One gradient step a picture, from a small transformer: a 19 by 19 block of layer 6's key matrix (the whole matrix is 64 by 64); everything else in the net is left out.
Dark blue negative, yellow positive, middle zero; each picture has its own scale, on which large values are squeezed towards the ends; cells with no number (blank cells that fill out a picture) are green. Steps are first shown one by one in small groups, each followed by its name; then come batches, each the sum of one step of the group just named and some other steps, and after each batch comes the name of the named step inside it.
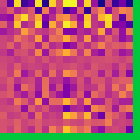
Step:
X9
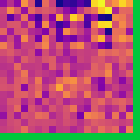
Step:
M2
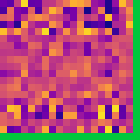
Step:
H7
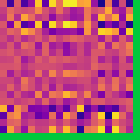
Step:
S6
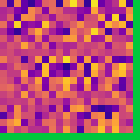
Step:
S6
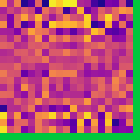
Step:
X9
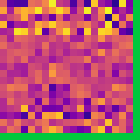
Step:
M2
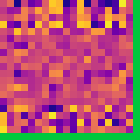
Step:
H7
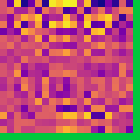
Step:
X9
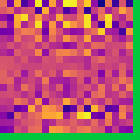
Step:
X9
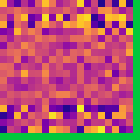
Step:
S6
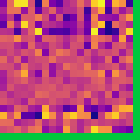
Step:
H7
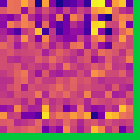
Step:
M2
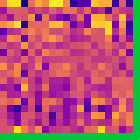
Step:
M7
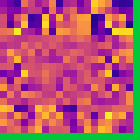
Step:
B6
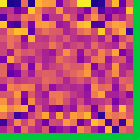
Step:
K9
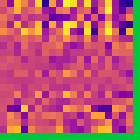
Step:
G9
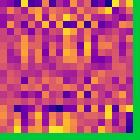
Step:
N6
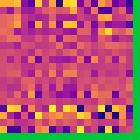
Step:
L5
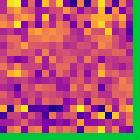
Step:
M7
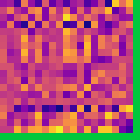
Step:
N6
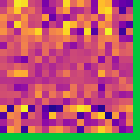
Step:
G9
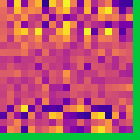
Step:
G9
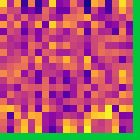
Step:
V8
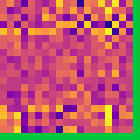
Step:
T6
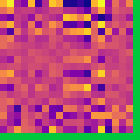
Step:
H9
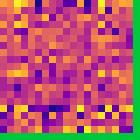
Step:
V8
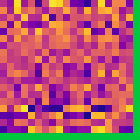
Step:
V8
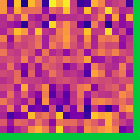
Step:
V8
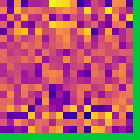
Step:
V8
